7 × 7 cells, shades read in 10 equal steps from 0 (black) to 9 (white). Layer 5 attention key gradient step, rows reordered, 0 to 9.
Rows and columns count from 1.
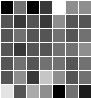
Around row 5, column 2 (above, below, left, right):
2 5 3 3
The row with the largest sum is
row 6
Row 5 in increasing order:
3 3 3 4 4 4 4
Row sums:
25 21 24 24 25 29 27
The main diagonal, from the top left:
0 2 3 3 4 3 1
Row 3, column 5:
4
